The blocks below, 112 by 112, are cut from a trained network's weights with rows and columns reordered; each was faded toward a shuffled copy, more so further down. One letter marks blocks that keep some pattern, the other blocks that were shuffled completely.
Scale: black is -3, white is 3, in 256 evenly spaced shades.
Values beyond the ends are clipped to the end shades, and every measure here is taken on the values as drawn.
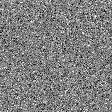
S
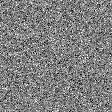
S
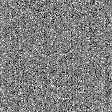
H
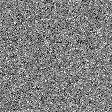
S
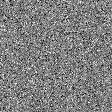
S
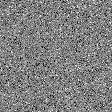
S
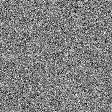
S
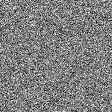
S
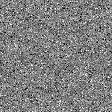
H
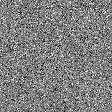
S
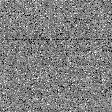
H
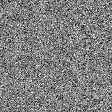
H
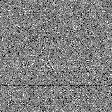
H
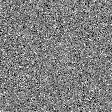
S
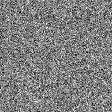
H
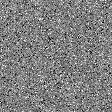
S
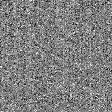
H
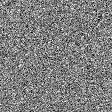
S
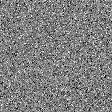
S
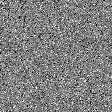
S
